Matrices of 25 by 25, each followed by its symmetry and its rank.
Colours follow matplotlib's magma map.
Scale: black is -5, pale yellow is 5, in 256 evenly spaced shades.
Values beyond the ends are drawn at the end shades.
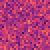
neither, full rank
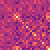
symmetric, rank five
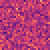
neither, full rank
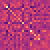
symmetric, rank five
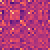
symmetric, rank three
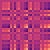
symmetric, rank one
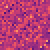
symmetric, full rank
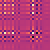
symmetric, rank one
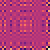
symmetric, rank one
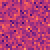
symmetric, full rank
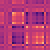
symmetric, rank one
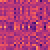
neither, rank three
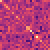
symmetric, rank five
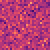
neither, full rank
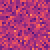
symmetric, full rank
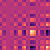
symmetric, rank one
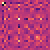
symmetric, rank three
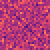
symmetric, full rank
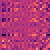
neither, rank three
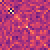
symmetric, rank five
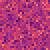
neither, full rank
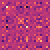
symmetric, rank three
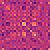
symmetric, rank three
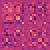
symmetric, rank three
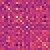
symmetric, rank five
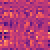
neither, rank three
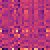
neither, rank three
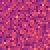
symmetric, full rank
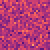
neither, full rank
